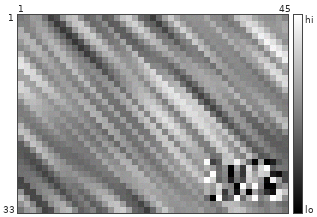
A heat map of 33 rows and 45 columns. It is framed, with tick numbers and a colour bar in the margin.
Roughest part: bottom right. Mirror symmetry: none. Grain: diagonal, down to the right. Odd patch: rougher, in the bottom right.
